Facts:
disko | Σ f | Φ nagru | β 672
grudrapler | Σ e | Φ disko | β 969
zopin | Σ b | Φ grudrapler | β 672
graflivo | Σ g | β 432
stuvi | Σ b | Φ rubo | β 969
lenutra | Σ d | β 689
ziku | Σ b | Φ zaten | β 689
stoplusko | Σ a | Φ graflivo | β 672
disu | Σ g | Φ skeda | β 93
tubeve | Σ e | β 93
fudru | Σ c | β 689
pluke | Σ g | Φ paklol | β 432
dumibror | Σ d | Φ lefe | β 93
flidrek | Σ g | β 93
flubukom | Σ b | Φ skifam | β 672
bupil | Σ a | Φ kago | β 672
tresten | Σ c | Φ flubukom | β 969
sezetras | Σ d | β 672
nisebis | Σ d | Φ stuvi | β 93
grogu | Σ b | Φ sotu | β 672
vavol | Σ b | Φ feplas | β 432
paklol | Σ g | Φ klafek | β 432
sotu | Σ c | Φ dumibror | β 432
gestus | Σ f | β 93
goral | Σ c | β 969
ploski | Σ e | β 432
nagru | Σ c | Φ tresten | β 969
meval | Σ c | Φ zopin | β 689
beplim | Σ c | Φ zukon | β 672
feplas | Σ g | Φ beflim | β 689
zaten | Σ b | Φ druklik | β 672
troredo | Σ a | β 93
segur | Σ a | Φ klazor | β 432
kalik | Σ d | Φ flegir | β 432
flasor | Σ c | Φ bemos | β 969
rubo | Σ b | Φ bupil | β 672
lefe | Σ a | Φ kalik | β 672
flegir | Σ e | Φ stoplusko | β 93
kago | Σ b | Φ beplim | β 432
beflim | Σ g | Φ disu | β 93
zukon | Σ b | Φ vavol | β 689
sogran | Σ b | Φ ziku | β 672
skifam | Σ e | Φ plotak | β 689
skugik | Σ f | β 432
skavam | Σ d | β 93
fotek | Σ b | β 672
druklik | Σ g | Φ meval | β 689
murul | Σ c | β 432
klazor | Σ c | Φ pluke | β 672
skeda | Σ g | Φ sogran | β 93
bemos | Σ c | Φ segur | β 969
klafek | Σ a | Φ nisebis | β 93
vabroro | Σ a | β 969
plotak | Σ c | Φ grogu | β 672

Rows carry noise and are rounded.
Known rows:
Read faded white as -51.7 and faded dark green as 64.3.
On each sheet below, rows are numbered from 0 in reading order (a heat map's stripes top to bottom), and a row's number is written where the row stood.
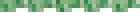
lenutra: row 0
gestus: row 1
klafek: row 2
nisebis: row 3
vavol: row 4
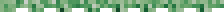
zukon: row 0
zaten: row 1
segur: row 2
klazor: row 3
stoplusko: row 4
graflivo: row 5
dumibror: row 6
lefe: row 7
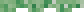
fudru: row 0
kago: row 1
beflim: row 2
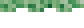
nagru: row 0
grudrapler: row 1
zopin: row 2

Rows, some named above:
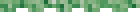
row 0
ploski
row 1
ziku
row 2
disko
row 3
murul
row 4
meval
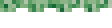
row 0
flubukom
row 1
flegir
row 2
bupil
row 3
bupil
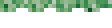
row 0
grogu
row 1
rubo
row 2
tubeve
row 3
segur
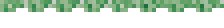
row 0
feplas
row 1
stuvi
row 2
stuvi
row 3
rubo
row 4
flidrek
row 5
plotak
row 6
goral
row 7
fotek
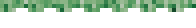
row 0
kalik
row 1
sotu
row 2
vabroro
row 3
ploski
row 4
nisebis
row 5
disko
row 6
stoplusko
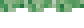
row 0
troredo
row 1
nisebis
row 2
sotu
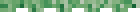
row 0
skifam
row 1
skugik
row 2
sezetras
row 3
beplim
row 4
druklik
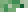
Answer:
druklik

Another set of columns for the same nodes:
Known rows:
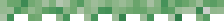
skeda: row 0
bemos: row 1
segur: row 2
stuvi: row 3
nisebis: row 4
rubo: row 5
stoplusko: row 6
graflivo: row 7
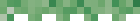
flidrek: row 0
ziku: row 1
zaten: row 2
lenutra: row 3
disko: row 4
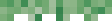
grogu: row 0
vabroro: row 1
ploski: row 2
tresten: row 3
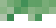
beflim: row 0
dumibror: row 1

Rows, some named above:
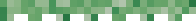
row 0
ploski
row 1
klazor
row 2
bupil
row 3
lefe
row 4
vavol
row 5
lefe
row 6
druklik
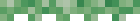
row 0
zukon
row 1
grudrapler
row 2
kago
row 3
meval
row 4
skifam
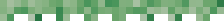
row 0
stuvi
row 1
klafek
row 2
ploski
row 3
plotak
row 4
goral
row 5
stoplusko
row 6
troredo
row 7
druklik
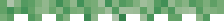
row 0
beplim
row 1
fudru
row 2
plotak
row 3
sotu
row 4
stoplusko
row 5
feplas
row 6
kalik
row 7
fotek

